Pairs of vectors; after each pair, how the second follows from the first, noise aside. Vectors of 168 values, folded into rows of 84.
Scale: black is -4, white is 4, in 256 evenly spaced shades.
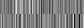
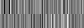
reversed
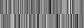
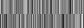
wrapped around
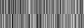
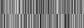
wrapped around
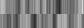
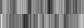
reversed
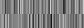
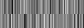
wrapped around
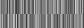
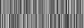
reversed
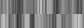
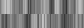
reversed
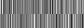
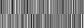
reversed
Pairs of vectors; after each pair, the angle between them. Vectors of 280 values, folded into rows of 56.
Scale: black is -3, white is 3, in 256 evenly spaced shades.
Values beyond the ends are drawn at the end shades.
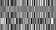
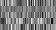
nearly opposite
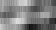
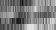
nearly opposite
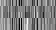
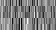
nearly parallel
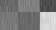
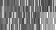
partly aligned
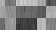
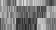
nearly parallel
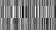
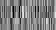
nearly opposite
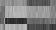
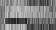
nearly parallel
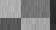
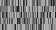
orthogonal
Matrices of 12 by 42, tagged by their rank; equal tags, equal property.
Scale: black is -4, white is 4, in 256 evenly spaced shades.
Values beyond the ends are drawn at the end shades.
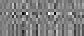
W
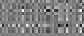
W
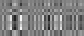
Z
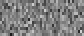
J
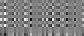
Z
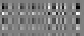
Z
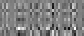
W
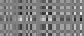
Z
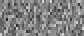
J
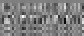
W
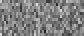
J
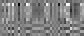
W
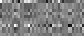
W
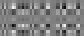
Z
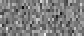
J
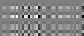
Z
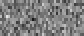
J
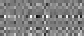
W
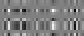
Z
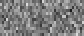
J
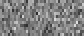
J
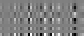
Z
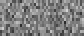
J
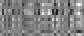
W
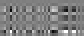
Z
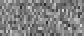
J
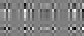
Z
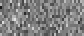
J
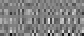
W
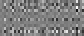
W
